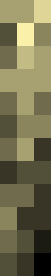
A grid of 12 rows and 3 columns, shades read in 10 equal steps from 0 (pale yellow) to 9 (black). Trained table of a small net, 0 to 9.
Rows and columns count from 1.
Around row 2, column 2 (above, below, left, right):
3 2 6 4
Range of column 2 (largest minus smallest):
7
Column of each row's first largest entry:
1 1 1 1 1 1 3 1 3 2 3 3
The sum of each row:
7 10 10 9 13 14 15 19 17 18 19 22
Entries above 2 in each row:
2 2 2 3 3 3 3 3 3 3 3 3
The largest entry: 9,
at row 12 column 3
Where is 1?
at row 1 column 3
